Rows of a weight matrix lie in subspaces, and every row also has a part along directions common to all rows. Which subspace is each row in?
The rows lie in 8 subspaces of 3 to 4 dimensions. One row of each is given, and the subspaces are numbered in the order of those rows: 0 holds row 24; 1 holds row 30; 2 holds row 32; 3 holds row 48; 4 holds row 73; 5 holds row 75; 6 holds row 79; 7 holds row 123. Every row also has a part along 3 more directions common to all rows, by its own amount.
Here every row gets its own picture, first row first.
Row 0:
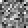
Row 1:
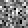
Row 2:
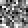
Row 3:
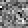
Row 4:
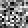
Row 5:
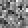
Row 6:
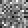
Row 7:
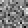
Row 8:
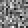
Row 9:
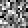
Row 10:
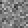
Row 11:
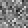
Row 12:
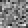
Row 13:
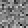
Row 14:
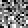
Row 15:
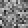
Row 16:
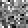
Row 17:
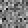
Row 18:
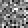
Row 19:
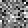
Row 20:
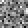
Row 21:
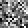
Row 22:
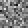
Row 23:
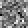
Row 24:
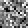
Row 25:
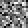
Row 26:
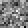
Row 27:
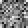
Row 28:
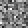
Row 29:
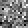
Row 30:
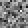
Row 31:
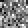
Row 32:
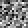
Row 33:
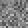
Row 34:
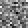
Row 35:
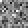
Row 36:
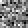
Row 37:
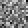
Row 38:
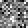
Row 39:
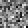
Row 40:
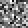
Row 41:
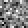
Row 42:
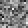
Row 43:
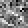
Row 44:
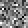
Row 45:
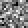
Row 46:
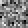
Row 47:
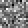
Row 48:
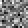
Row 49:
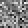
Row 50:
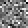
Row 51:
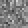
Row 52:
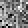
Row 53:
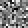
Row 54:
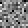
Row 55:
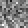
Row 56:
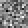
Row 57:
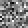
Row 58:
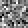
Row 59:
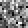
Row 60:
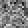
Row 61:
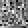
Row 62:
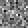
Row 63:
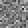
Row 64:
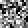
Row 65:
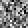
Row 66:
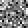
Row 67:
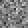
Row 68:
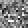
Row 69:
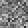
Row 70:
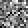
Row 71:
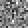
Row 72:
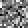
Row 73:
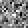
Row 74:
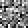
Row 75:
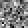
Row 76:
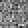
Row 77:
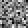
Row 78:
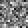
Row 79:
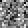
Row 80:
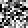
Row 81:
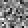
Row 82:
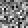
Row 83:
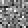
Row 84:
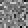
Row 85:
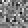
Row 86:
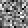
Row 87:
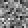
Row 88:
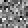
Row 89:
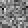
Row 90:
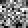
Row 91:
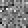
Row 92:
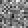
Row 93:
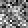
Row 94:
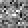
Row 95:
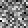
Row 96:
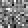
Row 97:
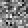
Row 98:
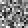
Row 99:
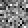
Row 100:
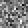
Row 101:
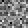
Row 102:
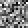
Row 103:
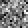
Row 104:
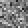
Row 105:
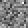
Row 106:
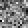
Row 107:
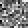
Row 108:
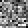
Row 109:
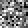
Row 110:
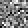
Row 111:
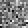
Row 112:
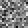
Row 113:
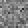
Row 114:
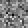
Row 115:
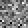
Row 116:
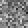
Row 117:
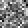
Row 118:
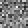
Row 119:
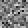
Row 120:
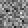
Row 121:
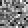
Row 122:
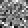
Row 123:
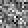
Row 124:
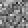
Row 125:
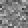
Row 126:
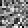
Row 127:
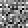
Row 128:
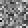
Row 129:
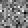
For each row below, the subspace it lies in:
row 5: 1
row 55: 5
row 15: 3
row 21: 0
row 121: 3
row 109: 7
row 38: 6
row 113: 3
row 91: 4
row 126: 3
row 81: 5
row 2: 5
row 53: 7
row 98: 5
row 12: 1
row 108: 1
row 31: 1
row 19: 6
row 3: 3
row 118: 3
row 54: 3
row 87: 5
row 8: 1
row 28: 7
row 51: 1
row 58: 5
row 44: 2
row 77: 6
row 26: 5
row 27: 6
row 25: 2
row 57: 7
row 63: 3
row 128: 7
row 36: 5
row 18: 7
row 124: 3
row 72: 3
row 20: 2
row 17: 4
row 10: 4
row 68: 0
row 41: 5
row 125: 3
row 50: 6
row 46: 5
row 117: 2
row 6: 6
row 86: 0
